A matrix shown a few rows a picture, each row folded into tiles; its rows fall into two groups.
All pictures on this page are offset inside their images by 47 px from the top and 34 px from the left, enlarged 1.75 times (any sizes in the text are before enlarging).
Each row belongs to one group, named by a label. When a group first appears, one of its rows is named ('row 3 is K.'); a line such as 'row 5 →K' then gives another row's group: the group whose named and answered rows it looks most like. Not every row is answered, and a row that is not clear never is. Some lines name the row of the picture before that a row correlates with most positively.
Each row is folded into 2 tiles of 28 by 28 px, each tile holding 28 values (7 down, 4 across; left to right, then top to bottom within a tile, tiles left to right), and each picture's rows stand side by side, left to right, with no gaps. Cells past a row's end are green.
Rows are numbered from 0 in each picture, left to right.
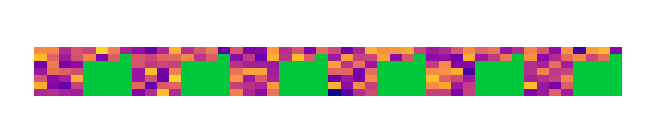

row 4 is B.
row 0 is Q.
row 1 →Q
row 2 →B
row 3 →Q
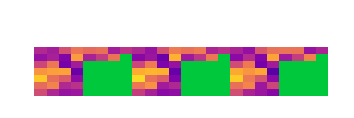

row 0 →B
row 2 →B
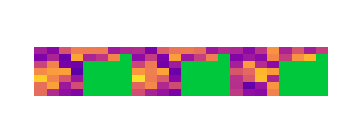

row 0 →B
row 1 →B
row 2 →B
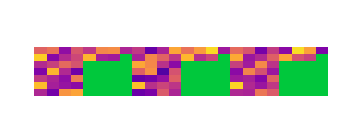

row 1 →Q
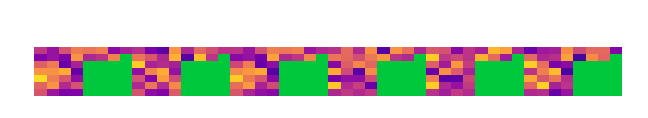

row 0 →B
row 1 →B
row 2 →B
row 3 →Q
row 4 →Q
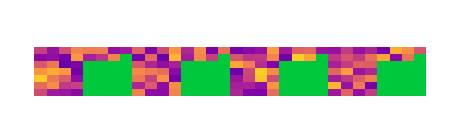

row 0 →B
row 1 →B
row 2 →B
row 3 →Q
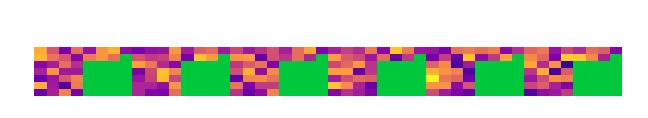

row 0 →Q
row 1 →B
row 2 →Q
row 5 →Q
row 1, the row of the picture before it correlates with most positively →2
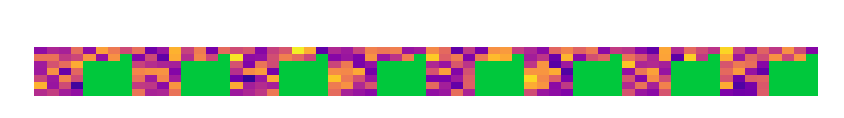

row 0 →Q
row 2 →Q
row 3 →B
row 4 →Q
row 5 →B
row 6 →B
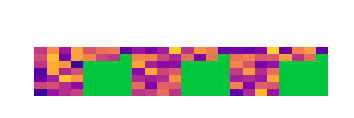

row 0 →Q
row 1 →Q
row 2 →Q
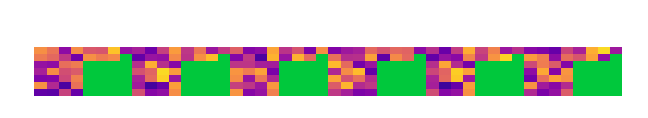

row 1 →B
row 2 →B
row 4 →B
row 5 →Q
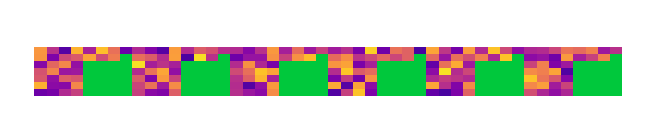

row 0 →Q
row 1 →B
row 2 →B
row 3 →Q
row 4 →Q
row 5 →B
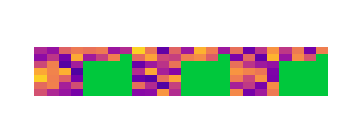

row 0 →B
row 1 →Q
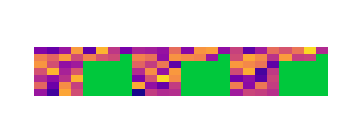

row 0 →Q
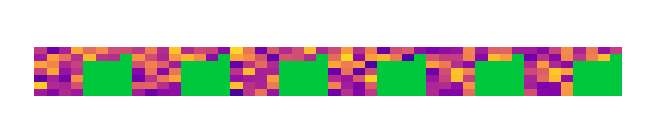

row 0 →Q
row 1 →Q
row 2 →Q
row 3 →Q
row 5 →B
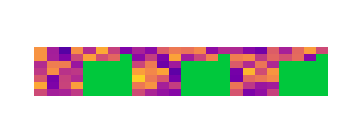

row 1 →B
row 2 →Q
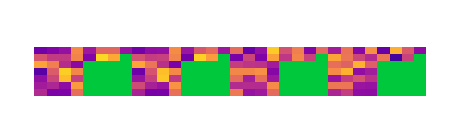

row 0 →B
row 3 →Q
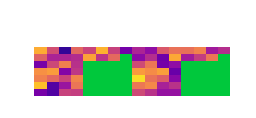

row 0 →Q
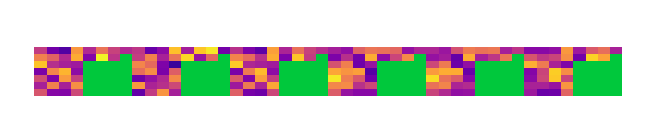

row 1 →Q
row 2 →B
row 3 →B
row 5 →B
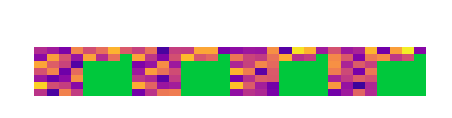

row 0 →Q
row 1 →Q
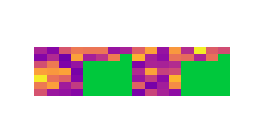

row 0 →B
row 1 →Q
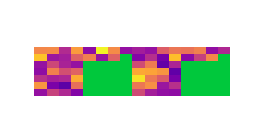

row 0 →Q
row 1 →B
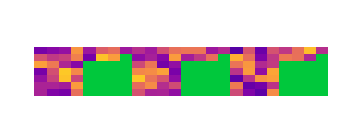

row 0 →B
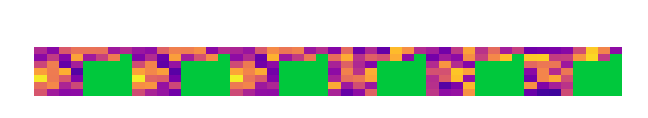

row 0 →B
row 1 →B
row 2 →B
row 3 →Q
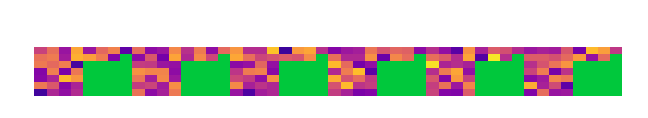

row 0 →Q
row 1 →B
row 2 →Q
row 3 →B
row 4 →B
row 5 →Q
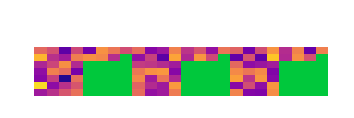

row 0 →Q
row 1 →B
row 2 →B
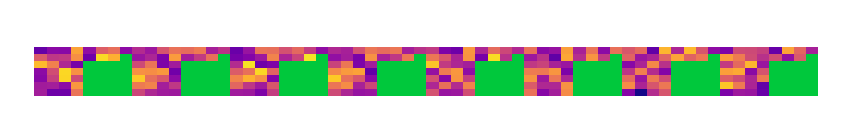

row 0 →B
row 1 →B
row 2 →B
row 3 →B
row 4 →B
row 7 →Q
